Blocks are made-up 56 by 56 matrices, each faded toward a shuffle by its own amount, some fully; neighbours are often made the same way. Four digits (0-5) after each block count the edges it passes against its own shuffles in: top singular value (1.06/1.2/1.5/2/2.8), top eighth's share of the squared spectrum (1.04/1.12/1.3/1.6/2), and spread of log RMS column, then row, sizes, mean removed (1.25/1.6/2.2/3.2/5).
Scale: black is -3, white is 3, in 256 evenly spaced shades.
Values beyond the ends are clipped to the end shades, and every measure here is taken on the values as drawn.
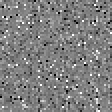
2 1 0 0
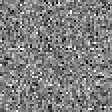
3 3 1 1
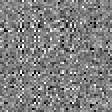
4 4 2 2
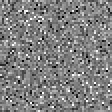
1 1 0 0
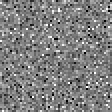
1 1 0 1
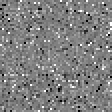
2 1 0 1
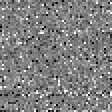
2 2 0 1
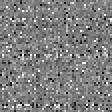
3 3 0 2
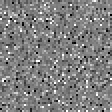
2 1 0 1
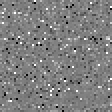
2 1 0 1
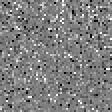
1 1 0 1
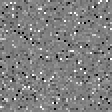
1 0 0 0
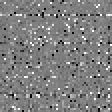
3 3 0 2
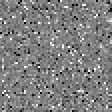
2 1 0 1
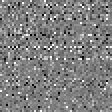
4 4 1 2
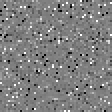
1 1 0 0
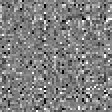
4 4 2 2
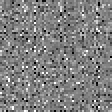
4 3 2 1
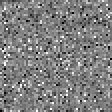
3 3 1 1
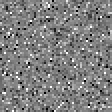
1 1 0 0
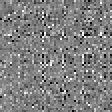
4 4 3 2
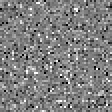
2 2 0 1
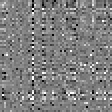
4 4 3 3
